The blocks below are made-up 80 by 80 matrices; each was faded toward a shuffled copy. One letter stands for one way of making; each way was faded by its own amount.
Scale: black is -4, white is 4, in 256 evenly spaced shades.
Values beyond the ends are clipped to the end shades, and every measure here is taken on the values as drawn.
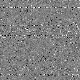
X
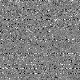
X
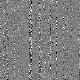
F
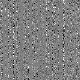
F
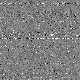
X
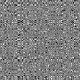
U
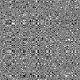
U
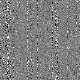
F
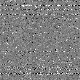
X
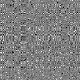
U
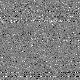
X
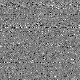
X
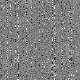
F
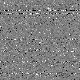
X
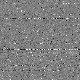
X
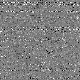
X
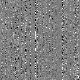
F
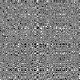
U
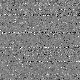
X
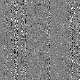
F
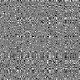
U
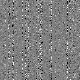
F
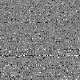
X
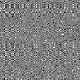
U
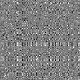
U
